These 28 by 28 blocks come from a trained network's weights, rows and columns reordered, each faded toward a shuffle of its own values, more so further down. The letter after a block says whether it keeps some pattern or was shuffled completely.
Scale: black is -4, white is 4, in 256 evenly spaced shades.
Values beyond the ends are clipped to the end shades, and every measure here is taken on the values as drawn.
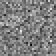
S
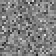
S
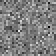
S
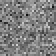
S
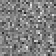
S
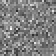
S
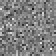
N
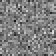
S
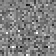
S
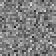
N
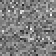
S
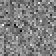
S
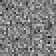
N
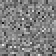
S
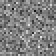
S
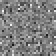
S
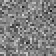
N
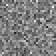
N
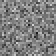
S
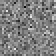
N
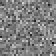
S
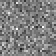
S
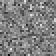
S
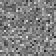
N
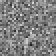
S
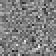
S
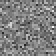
N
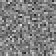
S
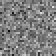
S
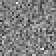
N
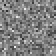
N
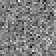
N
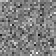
N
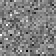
N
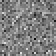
S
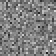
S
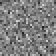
N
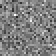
N
